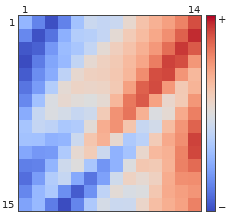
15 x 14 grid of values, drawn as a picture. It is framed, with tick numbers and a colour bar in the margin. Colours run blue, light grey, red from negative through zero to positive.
The ninth with the lowest average is the top left. The ninth with the highest average is the top right. Values rise toward the right. Overall the values sit about 50% of the way up the scale. No lone cell stands out from its neighbours. The grain runs diagonally up to the right.
